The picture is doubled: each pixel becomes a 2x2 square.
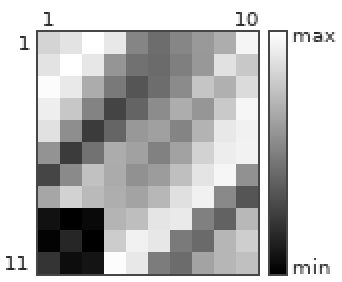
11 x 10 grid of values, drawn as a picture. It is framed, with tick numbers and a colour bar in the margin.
Odd patch: lower, in the bottom left. Average level on the scale: 60%. Ninth with the lowest average: bottom left. Mirror symmetry: none. Grain: diagonal, up to the right. Roughest part: middle left.
